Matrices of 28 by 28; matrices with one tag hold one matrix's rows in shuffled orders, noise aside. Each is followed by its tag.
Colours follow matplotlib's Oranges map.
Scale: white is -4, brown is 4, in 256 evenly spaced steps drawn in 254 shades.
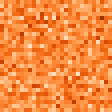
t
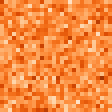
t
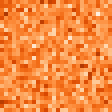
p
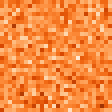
t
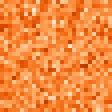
p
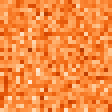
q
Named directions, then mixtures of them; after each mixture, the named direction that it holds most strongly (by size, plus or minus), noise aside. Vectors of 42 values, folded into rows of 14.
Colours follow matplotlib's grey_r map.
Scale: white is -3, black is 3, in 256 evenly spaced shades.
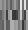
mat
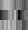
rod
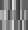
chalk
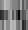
rod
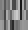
mat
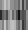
rod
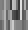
mat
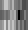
rod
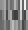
mat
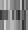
rod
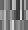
chalk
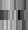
rod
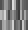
chalk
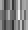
chalk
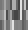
mat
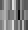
chalk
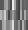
chalk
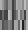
chalk
